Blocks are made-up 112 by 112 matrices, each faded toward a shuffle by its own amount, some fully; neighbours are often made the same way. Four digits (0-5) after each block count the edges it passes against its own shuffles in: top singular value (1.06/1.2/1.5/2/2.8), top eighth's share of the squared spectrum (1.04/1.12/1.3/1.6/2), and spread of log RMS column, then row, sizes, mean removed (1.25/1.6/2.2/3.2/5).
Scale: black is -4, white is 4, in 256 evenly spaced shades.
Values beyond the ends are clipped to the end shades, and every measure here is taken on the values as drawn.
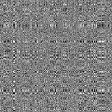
5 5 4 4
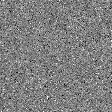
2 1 0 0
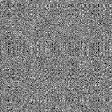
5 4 2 2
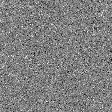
1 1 0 0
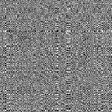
5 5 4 4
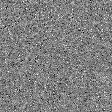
3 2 0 0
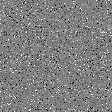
3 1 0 0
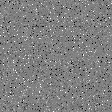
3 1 0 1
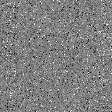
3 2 1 0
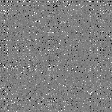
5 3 2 2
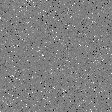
0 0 0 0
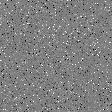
0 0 0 0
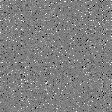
4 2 1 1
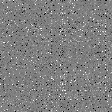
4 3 1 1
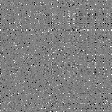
4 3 2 2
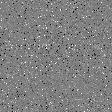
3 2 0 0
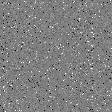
3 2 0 0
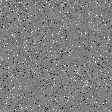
2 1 0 0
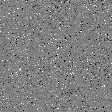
2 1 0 0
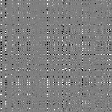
5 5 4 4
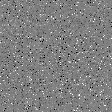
3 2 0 1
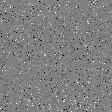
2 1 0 0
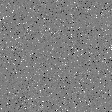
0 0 0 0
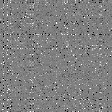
4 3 2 2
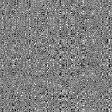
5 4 3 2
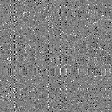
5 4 3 2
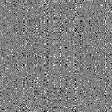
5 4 3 2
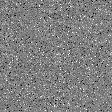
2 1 0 0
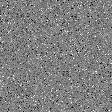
0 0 0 0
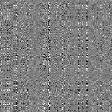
5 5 4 3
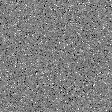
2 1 0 0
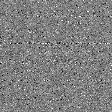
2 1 0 2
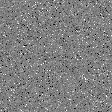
0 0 0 0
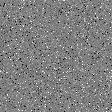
0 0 0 0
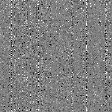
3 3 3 1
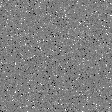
0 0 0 0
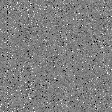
2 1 2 0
